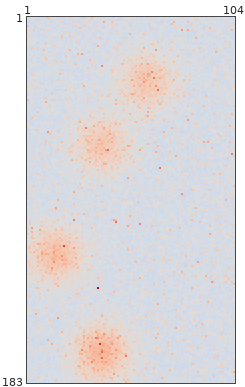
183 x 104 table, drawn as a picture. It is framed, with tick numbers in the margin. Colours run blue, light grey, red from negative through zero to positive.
Mirror symmetry: none. Histogram: skewed, a long tail of high values. Average level on the scale: 50%. Bumps: four. Odd rows or columns: none.
